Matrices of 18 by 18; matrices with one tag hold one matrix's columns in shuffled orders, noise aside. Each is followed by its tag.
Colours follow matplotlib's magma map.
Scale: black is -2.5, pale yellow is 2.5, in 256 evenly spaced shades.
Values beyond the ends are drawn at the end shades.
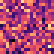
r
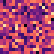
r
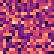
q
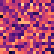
q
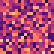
q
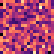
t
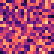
t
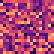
q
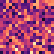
t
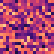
q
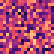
r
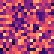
r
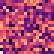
r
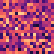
q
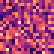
r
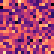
t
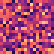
q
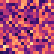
t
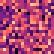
r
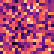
q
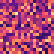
q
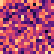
t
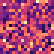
r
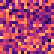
t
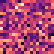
q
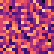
r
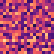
q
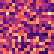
q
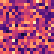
r
